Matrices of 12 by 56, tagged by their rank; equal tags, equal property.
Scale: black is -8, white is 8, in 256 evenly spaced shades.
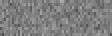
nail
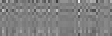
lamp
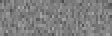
nail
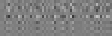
lamp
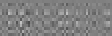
lamp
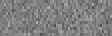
nail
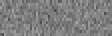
nail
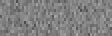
nail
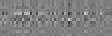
lamp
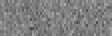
nail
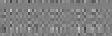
lamp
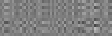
lamp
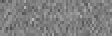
nail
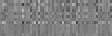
lamp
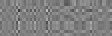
lamp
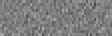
nail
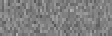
nail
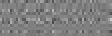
lamp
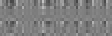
lamp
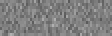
nail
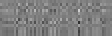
lamp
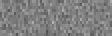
nail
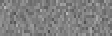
nail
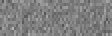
nail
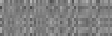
lamp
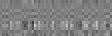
lamp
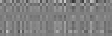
lamp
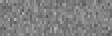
nail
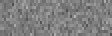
nail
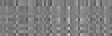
lamp
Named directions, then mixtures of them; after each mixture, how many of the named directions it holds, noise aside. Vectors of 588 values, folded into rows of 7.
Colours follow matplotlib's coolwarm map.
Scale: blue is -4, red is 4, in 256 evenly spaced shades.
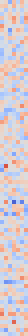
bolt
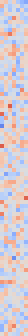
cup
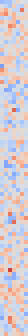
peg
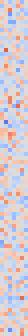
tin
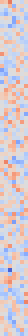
two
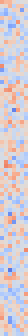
one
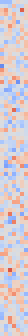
one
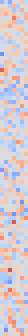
two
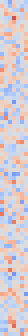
three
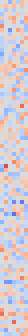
one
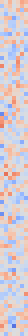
two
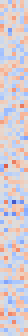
one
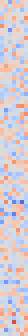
two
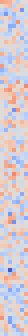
one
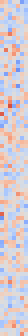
two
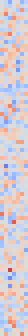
three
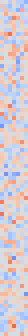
two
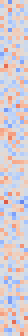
two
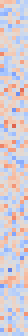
three
